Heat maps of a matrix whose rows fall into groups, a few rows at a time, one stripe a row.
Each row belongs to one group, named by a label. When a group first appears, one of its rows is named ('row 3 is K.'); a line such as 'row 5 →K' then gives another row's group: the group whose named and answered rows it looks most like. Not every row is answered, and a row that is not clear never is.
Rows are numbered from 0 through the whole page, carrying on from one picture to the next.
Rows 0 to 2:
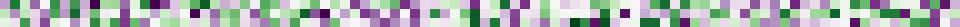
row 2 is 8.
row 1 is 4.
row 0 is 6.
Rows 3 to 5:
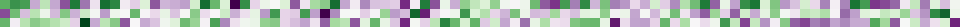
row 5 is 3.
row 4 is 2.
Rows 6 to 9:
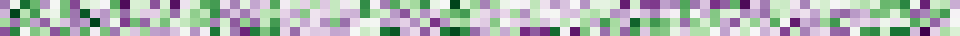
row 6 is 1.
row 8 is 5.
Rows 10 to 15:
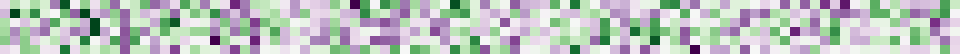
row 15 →1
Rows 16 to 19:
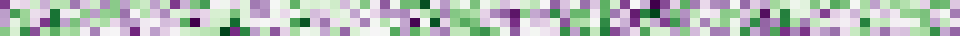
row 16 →1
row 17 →8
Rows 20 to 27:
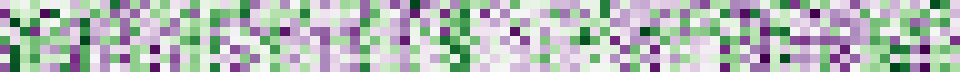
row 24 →3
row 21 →8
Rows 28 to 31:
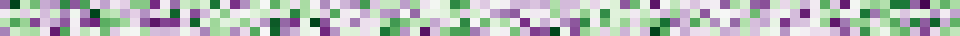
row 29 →8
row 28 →2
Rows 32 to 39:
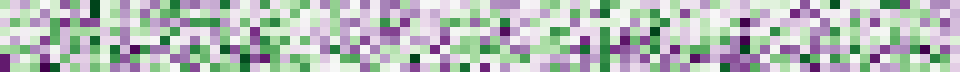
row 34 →6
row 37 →6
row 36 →4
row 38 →1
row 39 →8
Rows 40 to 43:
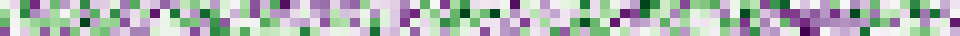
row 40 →5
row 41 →6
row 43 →8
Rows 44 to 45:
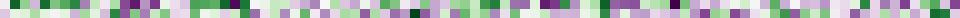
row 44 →6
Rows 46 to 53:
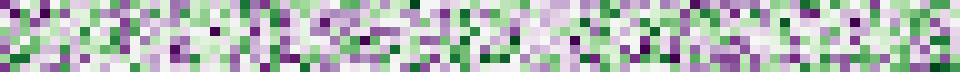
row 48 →5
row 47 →5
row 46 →1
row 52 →6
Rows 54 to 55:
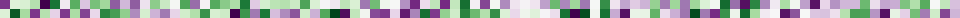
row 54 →8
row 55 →6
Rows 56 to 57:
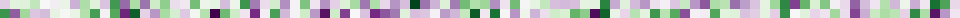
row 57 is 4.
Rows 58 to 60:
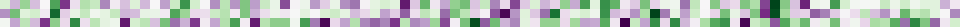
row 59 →8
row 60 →4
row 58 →5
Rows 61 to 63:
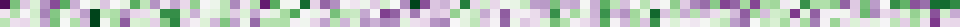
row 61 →2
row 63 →4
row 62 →8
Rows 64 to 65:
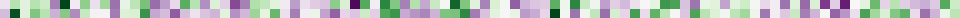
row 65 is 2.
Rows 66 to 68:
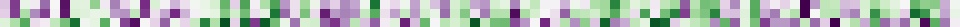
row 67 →5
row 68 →6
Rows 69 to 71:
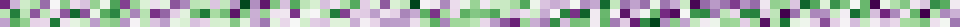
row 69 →1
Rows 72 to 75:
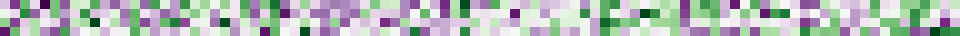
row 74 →4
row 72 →5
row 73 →5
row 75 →2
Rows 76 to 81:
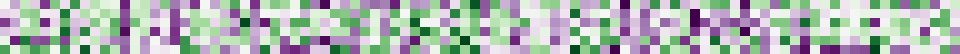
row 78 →1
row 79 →1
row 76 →4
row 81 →3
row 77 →1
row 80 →5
